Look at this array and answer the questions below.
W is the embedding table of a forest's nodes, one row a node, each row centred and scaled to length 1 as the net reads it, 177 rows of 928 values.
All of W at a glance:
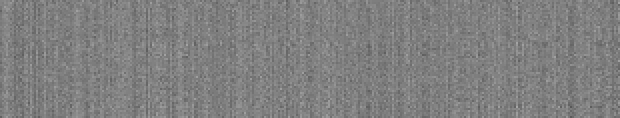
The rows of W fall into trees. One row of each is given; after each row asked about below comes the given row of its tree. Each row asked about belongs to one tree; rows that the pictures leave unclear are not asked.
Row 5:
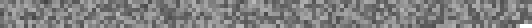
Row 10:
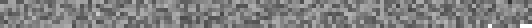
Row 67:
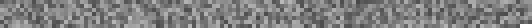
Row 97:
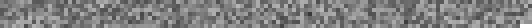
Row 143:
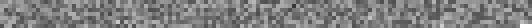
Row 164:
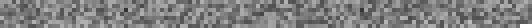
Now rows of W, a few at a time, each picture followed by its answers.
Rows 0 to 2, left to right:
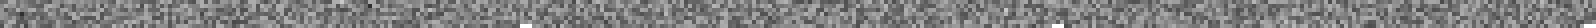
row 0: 143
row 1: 143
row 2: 5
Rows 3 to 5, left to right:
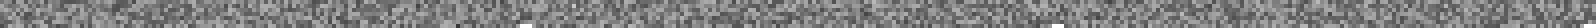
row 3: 5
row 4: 10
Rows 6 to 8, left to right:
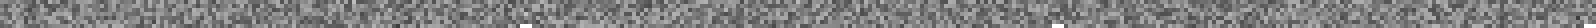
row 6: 164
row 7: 10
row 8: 97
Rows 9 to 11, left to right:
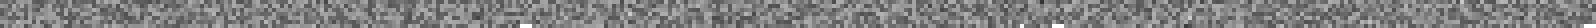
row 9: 97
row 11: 10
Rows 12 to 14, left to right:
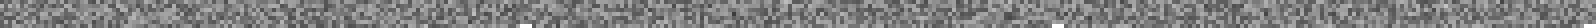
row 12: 67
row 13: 143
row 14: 143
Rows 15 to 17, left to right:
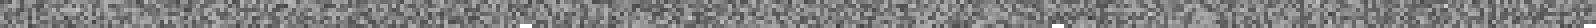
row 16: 5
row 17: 67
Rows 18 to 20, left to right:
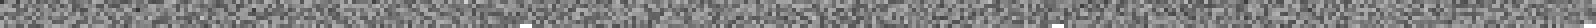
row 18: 10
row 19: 67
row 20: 97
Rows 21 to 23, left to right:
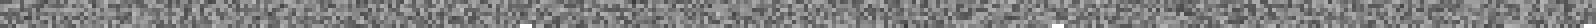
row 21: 67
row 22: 143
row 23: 5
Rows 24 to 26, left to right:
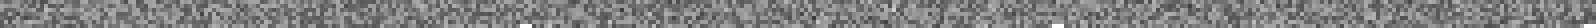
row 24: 67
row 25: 97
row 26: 5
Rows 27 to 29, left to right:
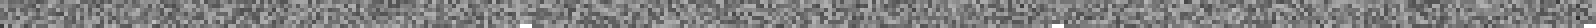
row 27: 97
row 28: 67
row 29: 67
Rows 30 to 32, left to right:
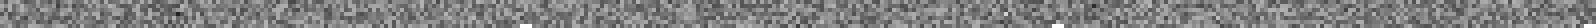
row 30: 143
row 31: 5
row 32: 67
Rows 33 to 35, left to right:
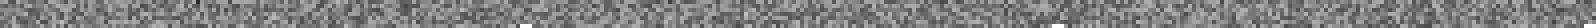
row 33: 164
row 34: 10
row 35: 67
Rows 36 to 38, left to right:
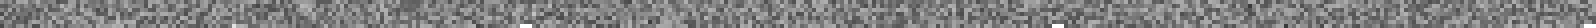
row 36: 164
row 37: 67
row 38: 67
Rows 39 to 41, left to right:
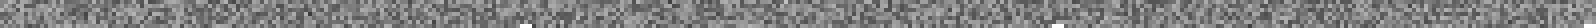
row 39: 10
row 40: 5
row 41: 97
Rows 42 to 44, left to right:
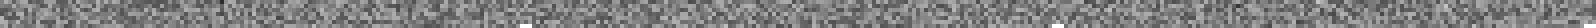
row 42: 97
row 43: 67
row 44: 143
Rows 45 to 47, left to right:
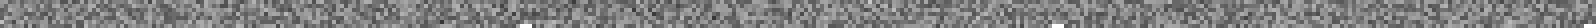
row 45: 5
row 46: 97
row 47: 5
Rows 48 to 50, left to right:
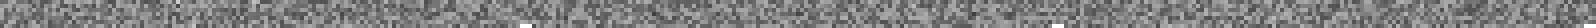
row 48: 143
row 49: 97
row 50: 164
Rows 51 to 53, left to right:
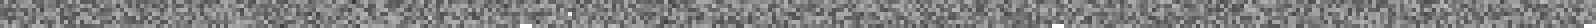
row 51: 97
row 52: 10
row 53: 143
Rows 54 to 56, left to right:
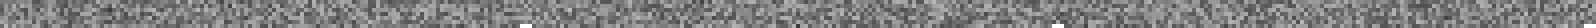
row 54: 97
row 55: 5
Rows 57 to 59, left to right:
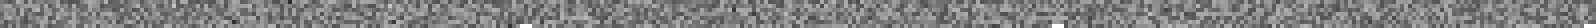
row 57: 5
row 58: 97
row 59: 164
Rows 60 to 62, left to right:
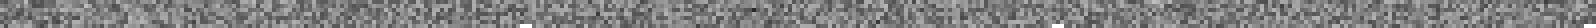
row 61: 143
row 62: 5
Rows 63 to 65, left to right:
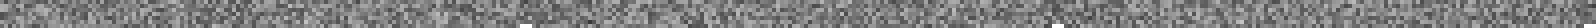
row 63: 10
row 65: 67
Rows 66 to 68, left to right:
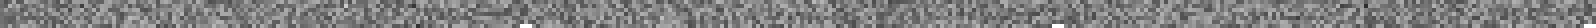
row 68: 67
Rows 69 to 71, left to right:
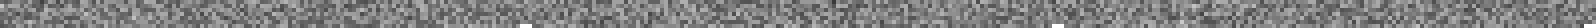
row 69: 67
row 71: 164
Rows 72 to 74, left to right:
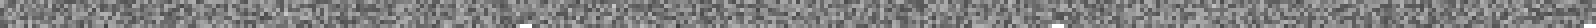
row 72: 5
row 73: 5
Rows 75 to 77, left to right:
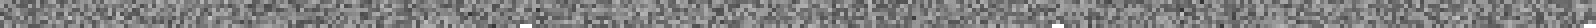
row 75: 164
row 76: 67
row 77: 5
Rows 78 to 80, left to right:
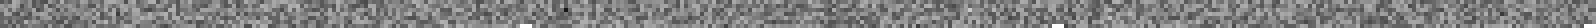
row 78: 67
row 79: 164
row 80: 164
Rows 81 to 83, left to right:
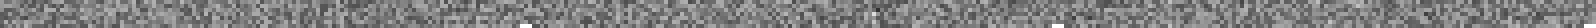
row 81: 67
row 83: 67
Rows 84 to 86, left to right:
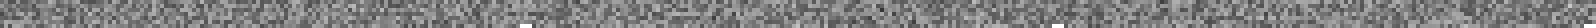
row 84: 97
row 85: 164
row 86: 164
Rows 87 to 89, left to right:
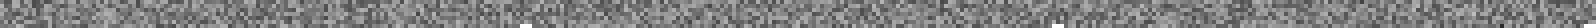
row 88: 10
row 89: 5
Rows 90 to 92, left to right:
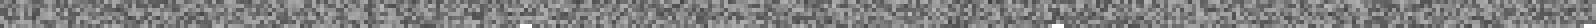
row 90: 97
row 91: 5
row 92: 67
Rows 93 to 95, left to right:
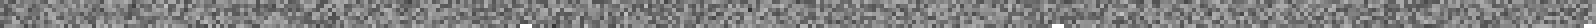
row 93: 164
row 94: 5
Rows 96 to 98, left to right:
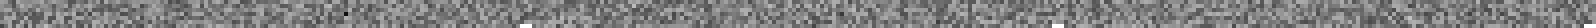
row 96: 5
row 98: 164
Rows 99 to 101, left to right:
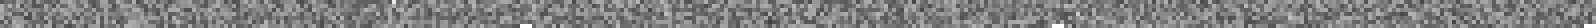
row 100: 143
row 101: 10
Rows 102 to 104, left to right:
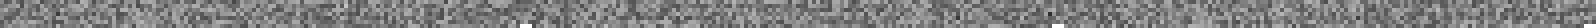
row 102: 67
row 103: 164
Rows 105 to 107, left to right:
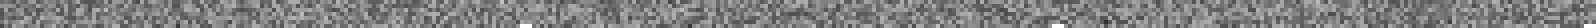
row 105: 97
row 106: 10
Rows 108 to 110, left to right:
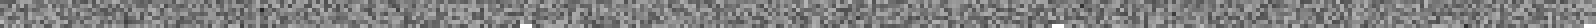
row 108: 97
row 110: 97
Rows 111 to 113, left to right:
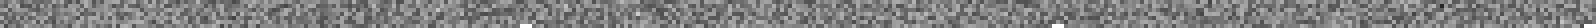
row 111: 67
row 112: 5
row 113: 164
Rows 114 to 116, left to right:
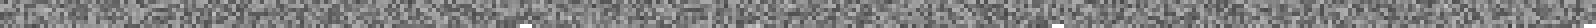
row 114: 10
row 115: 10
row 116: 143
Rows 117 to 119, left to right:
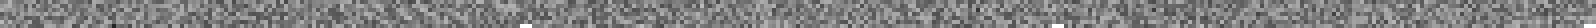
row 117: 10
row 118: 97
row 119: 97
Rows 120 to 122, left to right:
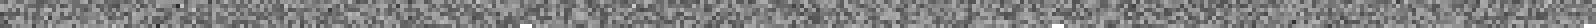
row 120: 10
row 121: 97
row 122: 97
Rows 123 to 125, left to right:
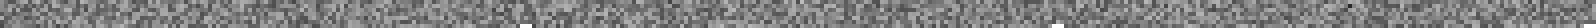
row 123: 164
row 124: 5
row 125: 67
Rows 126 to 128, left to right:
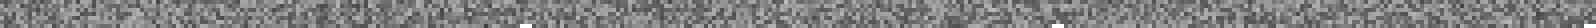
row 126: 67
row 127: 5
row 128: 10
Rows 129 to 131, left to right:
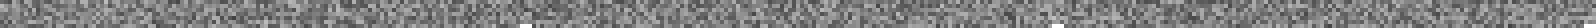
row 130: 97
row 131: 97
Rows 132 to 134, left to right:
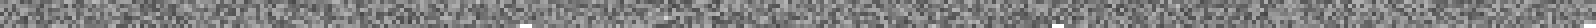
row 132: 143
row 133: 10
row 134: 97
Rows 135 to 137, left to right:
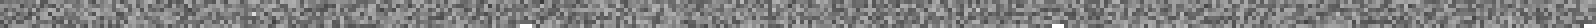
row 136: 67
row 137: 164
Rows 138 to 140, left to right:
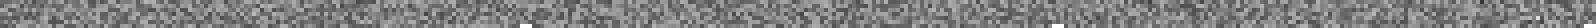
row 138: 67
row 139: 67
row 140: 5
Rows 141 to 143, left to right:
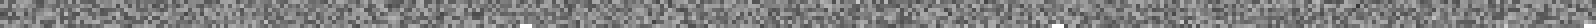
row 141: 97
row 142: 67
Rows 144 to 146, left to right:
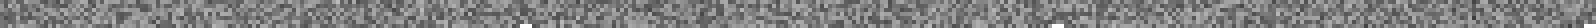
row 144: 67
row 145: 5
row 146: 10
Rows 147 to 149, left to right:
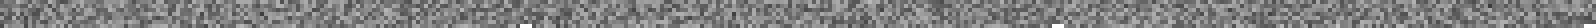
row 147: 164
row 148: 164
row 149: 10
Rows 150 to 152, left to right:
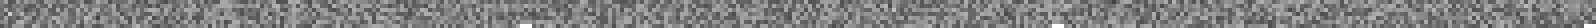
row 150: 97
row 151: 97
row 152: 10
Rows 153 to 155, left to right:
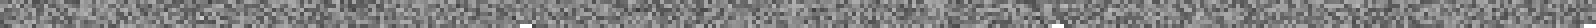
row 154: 5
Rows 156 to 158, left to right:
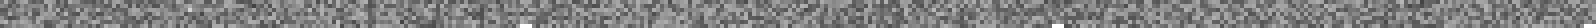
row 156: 97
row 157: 67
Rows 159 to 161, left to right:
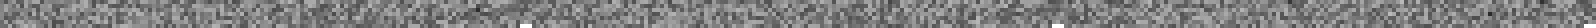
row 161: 67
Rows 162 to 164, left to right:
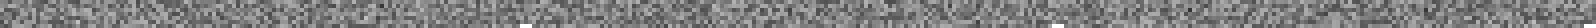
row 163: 143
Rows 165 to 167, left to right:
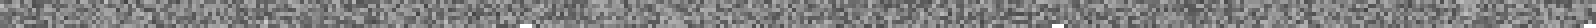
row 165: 67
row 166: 67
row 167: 5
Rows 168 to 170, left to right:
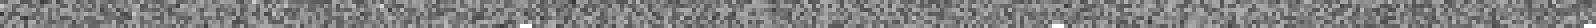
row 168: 143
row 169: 97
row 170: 67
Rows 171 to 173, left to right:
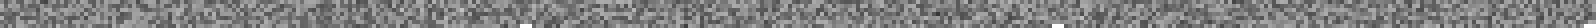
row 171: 67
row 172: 143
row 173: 5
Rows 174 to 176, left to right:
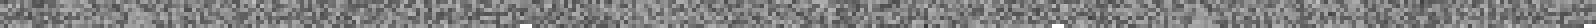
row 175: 67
